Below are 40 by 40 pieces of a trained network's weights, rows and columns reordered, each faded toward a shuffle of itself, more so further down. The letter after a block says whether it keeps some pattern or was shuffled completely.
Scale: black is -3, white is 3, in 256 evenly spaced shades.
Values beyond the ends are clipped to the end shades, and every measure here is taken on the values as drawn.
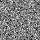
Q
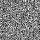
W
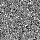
Q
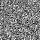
Q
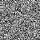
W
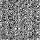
W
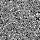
Q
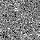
W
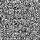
W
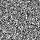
Q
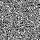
Q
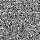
Q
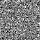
W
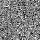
Q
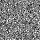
Q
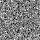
Q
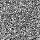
Q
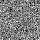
W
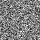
Q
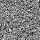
Q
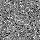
Q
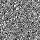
Q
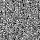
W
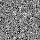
Q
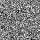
Q
